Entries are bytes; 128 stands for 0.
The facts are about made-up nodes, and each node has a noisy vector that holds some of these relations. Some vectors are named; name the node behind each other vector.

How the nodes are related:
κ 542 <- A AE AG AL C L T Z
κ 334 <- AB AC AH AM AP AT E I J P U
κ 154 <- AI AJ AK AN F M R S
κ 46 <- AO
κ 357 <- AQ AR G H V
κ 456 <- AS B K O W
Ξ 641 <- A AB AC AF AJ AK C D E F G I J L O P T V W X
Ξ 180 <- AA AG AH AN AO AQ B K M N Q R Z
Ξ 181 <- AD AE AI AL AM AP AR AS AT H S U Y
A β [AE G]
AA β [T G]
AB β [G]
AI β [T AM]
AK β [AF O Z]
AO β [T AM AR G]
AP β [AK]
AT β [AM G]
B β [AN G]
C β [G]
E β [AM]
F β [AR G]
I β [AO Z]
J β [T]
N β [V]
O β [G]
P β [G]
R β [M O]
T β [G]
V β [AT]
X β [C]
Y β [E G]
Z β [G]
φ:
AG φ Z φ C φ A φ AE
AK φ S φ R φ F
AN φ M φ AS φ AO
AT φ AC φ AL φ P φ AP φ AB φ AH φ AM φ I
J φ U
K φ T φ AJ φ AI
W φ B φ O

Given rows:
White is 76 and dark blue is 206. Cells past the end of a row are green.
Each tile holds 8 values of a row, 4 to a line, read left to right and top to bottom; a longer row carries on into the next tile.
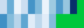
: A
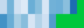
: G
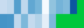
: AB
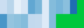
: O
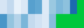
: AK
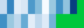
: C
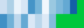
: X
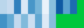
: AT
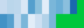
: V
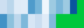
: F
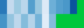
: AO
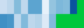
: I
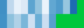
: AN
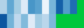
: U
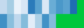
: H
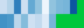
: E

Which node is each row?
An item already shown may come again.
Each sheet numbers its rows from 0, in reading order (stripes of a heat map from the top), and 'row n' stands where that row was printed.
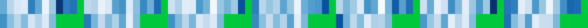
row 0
Y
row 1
AP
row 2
F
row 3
AO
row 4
U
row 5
A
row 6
Q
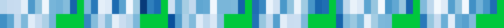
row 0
V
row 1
AD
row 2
AC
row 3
Q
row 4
K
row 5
AQ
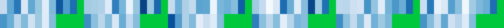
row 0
AM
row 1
AI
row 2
AC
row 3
S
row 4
AR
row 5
AF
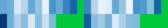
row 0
AH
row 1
K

